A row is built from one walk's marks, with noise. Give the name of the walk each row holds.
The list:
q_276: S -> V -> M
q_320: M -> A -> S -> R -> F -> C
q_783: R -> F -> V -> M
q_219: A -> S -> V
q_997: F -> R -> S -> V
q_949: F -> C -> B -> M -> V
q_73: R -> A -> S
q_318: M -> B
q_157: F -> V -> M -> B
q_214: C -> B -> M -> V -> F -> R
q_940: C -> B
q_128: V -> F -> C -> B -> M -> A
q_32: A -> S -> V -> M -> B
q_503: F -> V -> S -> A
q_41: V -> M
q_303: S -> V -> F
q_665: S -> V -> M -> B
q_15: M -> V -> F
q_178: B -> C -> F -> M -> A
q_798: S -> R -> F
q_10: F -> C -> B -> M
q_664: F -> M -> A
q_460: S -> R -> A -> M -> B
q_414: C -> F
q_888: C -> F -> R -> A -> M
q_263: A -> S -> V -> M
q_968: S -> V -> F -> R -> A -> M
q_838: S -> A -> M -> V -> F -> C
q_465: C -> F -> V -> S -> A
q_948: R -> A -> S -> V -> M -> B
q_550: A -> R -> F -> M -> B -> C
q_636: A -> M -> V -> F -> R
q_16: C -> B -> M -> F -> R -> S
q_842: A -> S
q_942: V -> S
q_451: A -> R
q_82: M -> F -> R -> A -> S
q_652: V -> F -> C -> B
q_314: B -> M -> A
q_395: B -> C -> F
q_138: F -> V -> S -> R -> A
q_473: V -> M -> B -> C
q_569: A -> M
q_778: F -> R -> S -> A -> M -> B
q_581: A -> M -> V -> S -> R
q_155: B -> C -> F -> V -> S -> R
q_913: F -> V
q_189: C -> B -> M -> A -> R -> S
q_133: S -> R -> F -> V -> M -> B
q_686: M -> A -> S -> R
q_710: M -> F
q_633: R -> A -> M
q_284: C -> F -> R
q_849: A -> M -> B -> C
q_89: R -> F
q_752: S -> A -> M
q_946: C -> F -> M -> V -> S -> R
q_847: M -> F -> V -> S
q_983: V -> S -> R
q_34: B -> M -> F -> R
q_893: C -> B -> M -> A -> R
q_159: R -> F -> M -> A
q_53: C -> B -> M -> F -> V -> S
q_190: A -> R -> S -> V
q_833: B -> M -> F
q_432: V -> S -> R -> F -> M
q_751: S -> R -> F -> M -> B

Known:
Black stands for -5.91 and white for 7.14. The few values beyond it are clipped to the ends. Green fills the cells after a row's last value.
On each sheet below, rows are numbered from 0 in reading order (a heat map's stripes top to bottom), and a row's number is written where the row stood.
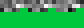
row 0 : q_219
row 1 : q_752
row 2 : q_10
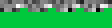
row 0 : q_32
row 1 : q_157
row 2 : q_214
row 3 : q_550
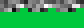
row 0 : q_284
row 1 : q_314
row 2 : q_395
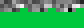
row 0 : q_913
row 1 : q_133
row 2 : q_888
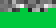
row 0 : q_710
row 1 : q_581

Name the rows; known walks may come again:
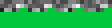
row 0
q_190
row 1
q_138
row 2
q_783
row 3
q_798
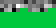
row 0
q_189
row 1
q_155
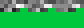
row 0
q_569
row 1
q_664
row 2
q_833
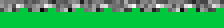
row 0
q_778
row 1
q_473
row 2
q_946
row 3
q_34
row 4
q_710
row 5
q_314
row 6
q_888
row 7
q_942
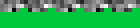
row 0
q_214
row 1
q_219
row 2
q_284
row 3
q_10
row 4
q_665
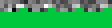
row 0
q_550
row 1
q_32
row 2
q_997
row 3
q_983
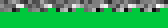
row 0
q_395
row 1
q_913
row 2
q_581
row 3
q_949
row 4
q_633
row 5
q_849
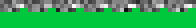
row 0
q_15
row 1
q_133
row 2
q_752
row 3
q_157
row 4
q_178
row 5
q_847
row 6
q_159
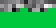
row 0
q_16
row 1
q_451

